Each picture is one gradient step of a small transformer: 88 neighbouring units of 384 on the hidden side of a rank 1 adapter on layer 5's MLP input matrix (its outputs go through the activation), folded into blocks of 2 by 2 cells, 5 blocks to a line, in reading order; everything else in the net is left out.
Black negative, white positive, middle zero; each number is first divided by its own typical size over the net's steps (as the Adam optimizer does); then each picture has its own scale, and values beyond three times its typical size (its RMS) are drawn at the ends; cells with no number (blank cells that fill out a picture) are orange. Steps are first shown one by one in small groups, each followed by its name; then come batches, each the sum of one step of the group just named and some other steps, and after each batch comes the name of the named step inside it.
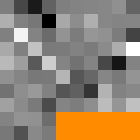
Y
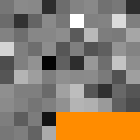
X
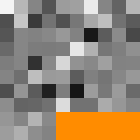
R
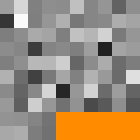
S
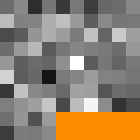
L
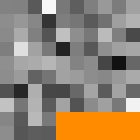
Y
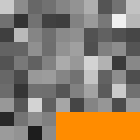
R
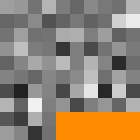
S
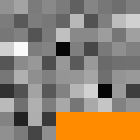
X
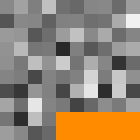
S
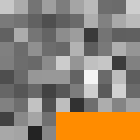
R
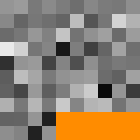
X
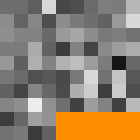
L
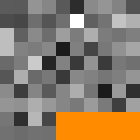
X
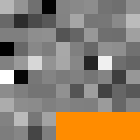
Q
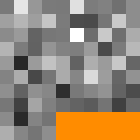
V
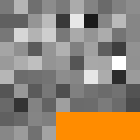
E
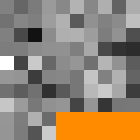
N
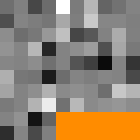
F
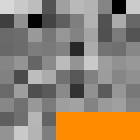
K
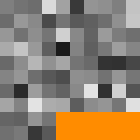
F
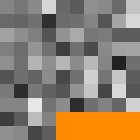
K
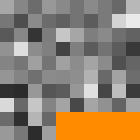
N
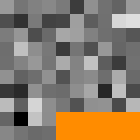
K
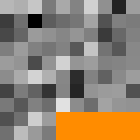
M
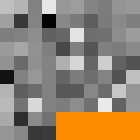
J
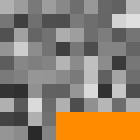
M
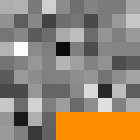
J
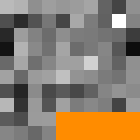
M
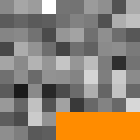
M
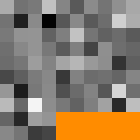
J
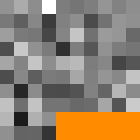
J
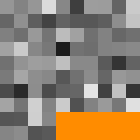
M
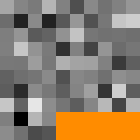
J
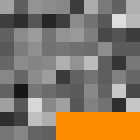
M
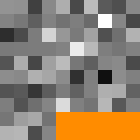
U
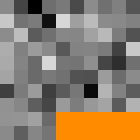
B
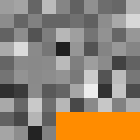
U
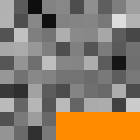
B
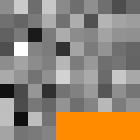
U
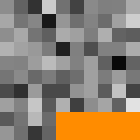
B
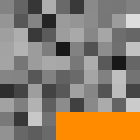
B
